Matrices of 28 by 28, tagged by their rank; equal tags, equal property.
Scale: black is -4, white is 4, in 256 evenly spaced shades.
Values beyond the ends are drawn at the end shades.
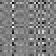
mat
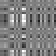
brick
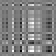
brick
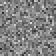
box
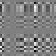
brick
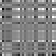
brick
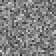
box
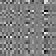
mat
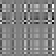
brick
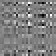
mat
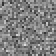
box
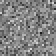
box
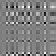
brick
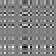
brick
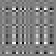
brick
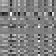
mat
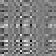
mat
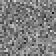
box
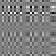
brick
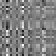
mat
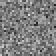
box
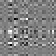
mat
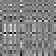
mat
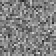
box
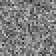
box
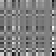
brick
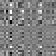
mat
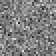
box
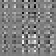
mat
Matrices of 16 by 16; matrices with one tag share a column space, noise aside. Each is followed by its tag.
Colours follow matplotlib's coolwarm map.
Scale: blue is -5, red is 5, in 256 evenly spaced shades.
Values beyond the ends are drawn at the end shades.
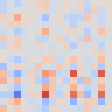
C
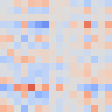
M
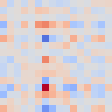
M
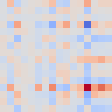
M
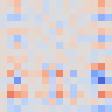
C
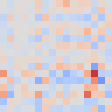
C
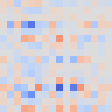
M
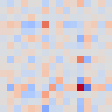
M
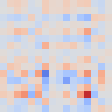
C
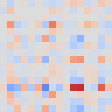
M
